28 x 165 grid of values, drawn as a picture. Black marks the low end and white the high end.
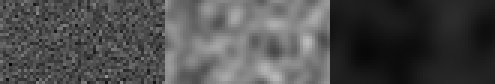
It is made of 1 by 3 panels. Panel 1,1: low, fine-grained. Panel 1,2: middling, blotchy. Panel 1,3: very low, smooth, faint in contrast.
